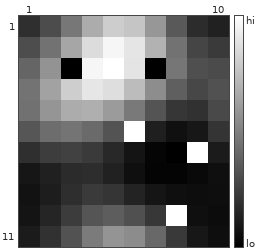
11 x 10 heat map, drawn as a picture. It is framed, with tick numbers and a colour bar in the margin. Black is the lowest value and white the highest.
Ninth with the highest average: top middle. Lone odd cells: 5, 3 higher and 2 lower than their neighbours. Calmest part: bottom left. Odd rows or columns: none.
